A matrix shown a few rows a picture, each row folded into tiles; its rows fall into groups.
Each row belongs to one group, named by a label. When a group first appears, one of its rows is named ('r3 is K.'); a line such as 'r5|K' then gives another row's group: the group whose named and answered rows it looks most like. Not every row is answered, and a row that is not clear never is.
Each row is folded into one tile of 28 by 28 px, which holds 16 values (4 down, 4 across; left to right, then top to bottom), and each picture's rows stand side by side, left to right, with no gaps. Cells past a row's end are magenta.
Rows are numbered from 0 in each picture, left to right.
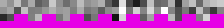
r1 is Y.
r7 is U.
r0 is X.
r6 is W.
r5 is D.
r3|X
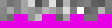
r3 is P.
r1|Y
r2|D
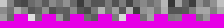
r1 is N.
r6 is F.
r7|Y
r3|P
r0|P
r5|Y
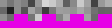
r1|U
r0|W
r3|W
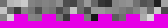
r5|N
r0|U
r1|W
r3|P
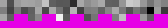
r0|W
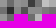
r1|U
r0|W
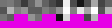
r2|D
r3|D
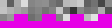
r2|U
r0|Y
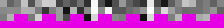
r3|D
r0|Y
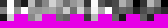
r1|Y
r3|D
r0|D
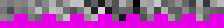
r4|F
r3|N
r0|W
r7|W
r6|F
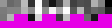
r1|D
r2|D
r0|Y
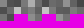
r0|P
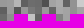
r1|N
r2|Y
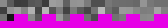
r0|P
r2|W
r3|P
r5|P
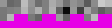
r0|Y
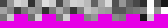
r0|U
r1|U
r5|D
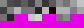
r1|N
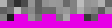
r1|W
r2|Y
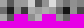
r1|Y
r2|W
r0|W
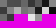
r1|N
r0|P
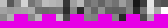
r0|Y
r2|W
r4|F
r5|D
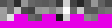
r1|P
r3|F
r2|D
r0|N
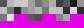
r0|U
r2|N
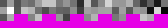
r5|N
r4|X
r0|D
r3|Y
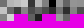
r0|U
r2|W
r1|F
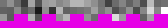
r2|U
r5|D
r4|N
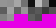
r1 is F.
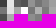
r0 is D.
